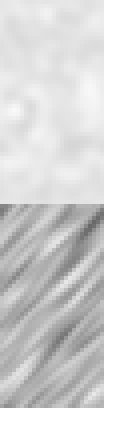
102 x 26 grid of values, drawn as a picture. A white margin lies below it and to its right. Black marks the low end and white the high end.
The table splits into 2 rows of 1 panel. Panel 1,1: very high, blotchy, faint in contrast. Panel 2,1: high, slanting up to the right.
